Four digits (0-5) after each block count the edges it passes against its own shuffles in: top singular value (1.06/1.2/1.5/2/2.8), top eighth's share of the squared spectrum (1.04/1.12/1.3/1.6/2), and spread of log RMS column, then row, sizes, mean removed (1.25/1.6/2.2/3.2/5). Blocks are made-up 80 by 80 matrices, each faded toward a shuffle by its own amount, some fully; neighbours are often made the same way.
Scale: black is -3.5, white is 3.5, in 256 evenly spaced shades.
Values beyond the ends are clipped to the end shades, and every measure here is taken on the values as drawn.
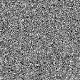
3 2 1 0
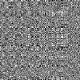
4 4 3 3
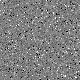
1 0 0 0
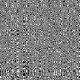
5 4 3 3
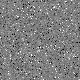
0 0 0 0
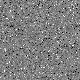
0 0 0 0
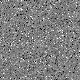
2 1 0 0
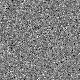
0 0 0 0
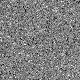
0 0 0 0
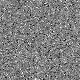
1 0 0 0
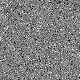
0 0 0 0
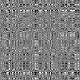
5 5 3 3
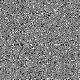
3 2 0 1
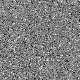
1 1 0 0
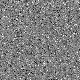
2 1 0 0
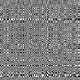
5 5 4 4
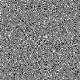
3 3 1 1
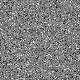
2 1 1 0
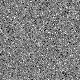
1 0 0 0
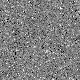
1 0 0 0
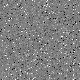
2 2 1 0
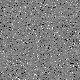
2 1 0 0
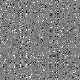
4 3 2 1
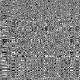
4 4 2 3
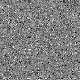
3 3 1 1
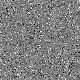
1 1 0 0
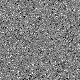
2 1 0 0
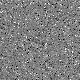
0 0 0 0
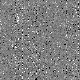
2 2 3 0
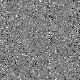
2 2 2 0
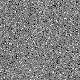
3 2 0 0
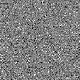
4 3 1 1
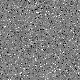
2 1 0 0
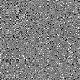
4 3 1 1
